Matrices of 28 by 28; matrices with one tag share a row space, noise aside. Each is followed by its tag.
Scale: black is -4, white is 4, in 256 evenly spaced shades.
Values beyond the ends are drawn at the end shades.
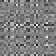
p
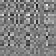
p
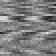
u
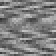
u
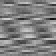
u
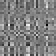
p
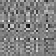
p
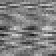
u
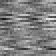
u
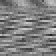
u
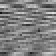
u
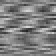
u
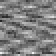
u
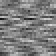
u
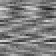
u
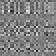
p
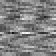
u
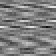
u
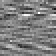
u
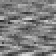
u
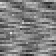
u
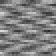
u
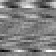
u
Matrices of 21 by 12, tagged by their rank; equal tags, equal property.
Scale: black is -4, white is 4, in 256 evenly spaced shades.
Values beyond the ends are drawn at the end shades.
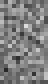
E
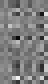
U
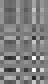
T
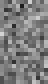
E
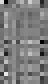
U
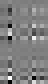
T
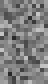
E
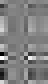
T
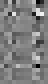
U
